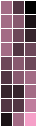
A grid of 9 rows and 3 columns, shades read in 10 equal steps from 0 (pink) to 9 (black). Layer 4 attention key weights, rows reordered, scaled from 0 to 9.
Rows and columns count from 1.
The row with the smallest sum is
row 9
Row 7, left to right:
7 7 3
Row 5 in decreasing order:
5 5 4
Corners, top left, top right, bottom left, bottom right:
3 9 8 0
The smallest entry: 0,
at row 9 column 3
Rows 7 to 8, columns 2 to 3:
7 3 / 6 2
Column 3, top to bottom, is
9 8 7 5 5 3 3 2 0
